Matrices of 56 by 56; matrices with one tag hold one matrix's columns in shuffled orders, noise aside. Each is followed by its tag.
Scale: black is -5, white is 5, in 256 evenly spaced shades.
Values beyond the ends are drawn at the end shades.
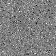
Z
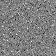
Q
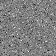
Q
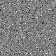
Z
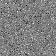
Z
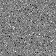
Q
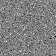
Q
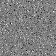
Z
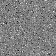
Z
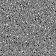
Q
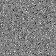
Z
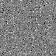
Z
